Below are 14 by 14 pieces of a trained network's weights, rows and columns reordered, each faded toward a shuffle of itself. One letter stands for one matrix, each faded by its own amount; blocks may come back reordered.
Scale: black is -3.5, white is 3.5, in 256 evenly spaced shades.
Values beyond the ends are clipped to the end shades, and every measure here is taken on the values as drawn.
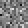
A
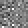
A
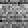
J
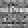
J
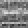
J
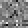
A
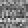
J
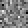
A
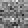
J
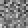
A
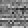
J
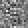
A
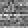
J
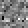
A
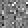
A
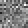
A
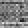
J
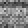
J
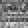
J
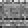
J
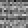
J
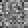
A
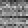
J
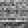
J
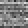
J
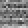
J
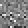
A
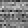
J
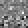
A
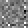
A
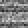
J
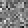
A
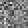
A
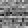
J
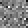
A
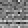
J
